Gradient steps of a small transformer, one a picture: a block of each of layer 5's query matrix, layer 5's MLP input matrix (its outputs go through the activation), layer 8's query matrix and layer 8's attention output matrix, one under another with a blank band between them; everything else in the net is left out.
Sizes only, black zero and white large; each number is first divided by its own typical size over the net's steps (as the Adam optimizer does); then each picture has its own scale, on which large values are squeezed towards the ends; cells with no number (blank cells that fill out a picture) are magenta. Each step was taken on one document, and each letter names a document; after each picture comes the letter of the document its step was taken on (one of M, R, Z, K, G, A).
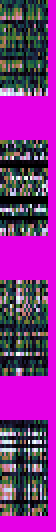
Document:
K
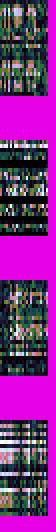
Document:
K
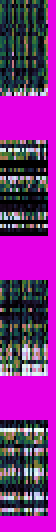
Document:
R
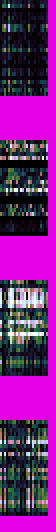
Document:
K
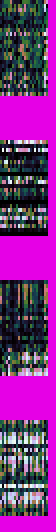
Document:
R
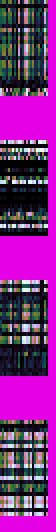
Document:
R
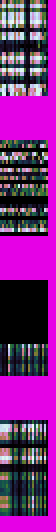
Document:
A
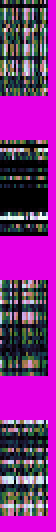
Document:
R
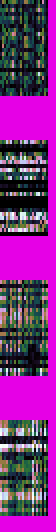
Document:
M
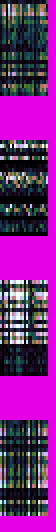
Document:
K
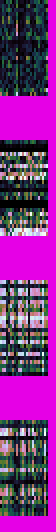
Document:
M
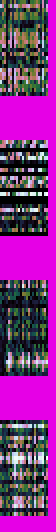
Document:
A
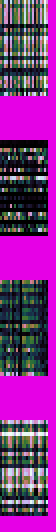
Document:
R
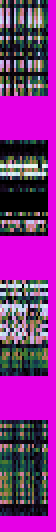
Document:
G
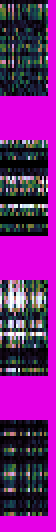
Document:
K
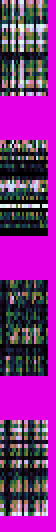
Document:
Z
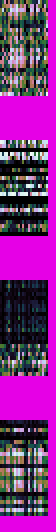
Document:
A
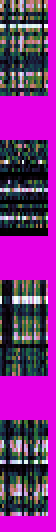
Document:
Z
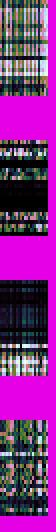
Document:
R
